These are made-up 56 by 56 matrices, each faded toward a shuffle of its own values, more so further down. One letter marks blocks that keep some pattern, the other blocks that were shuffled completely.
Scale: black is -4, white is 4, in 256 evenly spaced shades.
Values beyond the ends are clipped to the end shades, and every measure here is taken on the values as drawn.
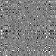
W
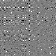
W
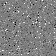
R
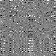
W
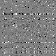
W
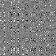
W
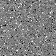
R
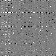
W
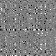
W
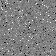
R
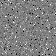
R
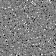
R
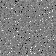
R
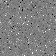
R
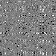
W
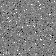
R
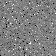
R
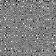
W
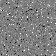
R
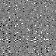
W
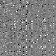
W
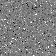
R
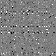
W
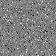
R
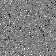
R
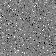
R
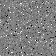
R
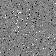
R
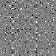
W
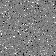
R
